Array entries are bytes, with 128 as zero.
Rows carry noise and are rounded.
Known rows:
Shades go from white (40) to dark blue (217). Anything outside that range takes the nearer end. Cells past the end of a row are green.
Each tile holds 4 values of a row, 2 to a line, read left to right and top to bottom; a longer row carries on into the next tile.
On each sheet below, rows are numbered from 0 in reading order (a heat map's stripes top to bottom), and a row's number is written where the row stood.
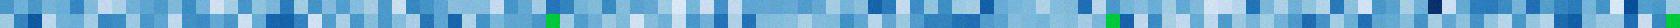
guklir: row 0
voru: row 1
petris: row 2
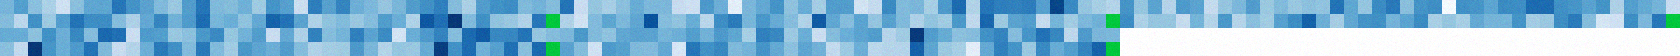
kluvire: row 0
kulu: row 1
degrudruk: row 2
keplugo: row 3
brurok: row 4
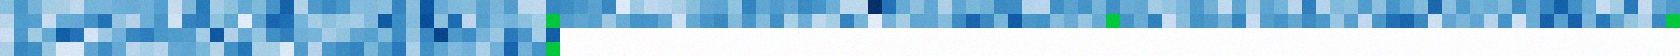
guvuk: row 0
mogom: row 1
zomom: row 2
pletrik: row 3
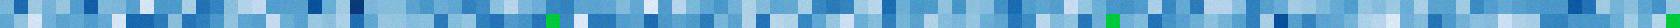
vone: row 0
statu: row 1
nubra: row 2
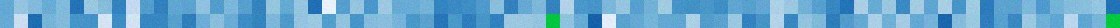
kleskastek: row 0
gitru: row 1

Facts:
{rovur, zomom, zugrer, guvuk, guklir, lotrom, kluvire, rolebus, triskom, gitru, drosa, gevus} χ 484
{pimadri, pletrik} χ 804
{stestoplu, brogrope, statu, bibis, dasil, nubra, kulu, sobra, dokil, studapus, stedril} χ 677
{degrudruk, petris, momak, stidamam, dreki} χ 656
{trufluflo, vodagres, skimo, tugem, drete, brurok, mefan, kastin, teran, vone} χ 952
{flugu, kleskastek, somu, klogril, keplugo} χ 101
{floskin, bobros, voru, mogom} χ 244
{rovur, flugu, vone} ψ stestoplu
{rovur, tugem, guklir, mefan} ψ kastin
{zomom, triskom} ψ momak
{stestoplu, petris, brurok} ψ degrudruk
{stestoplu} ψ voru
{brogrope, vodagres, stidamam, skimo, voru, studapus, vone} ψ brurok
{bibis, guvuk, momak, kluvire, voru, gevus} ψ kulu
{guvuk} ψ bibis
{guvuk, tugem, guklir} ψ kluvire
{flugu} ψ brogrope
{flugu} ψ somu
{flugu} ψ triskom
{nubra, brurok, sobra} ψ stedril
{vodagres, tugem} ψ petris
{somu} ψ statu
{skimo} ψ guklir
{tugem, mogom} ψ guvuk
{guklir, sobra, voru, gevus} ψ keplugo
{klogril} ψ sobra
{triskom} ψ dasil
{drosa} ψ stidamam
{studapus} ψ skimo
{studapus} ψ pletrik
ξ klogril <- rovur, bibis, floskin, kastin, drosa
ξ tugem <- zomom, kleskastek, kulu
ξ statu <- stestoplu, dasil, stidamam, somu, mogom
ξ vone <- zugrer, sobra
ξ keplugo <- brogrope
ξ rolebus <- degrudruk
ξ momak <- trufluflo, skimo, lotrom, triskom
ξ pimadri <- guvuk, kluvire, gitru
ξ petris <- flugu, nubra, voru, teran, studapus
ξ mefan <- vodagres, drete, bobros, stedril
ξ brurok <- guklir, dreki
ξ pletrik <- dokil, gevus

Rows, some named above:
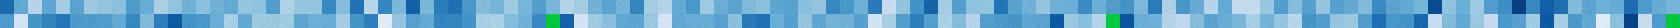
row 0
stestoplu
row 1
teran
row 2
momak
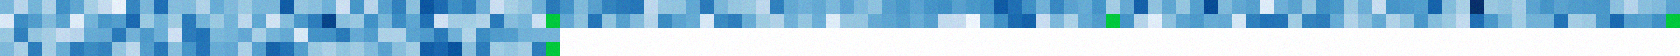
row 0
studapus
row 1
stedril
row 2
vone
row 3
kluvire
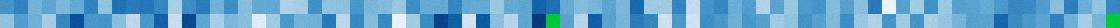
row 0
drosa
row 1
kleskastek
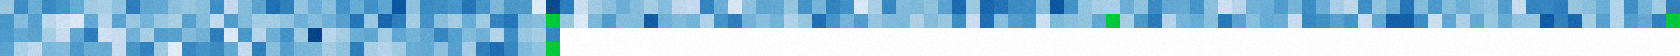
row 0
pimadri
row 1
kulu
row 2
guklir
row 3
tugem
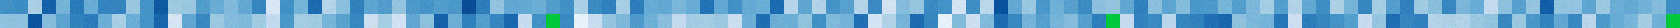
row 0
klogril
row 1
kastin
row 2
gevus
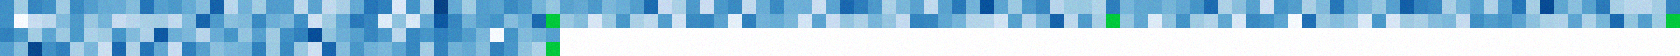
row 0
kastin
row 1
vodagres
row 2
vodagres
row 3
flugu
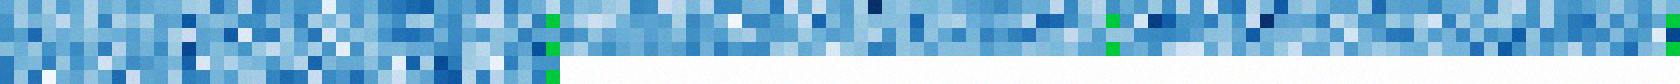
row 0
degrudruk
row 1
tugem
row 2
somu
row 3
stidamam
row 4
brogrope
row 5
pimadri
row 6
rovur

